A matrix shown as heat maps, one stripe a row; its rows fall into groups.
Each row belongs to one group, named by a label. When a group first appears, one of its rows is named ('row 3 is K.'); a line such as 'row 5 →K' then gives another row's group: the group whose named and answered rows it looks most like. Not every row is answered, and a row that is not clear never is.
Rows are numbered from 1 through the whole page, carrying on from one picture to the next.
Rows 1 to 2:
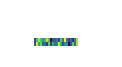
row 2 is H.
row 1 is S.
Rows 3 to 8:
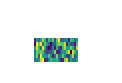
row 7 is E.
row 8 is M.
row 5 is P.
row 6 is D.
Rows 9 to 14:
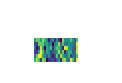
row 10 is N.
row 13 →S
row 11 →M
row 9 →P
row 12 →N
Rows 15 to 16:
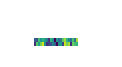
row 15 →P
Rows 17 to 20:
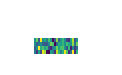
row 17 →E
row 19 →S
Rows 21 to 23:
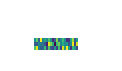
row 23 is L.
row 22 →H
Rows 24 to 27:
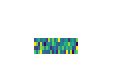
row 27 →N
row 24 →H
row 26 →N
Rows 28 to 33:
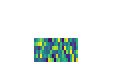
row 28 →M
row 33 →H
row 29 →S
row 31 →N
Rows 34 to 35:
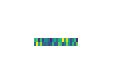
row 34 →L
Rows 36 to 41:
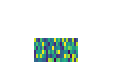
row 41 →H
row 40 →D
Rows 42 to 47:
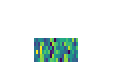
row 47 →M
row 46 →M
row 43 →M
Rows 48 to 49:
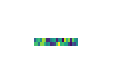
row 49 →S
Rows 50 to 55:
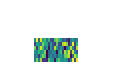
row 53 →D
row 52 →N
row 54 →D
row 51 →P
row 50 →E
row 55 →H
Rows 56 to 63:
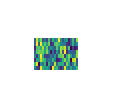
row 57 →E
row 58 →S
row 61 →D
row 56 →H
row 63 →M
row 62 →L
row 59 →S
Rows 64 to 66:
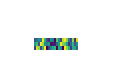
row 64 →P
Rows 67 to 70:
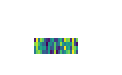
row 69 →D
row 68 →L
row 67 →D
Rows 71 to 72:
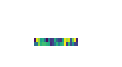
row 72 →S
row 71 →D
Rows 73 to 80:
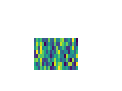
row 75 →E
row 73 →L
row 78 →L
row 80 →S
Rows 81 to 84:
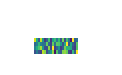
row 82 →M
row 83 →M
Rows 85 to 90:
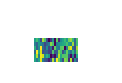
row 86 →H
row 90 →M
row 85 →P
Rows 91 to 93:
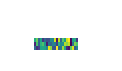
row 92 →D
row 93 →E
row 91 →L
